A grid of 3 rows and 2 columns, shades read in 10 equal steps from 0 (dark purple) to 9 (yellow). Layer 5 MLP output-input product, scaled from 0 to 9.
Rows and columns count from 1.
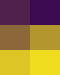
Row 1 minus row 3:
-7 -9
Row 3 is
8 9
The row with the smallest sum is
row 1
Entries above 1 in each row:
0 2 2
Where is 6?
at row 2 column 2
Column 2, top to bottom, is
0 6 9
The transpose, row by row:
1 4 8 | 0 6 9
